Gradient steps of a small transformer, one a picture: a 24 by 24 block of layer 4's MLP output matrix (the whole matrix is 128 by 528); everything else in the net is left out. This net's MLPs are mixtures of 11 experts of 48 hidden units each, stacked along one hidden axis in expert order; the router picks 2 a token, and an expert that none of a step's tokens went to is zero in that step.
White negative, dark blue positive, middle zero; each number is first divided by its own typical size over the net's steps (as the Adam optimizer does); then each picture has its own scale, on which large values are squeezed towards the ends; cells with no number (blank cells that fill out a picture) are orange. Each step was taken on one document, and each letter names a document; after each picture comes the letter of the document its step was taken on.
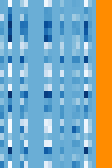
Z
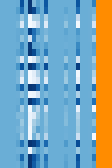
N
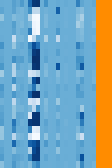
N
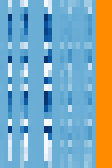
Z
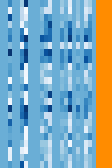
Z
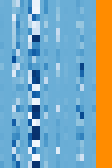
N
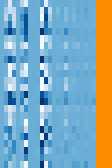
Z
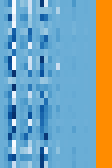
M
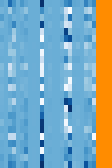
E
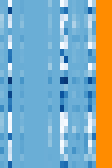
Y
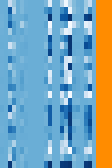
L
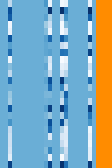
L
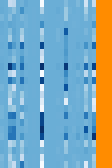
E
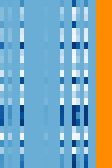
L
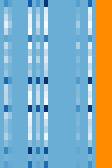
M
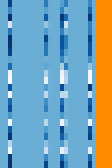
Y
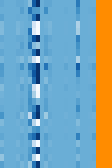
N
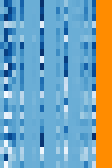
E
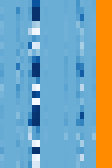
N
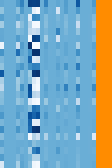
N
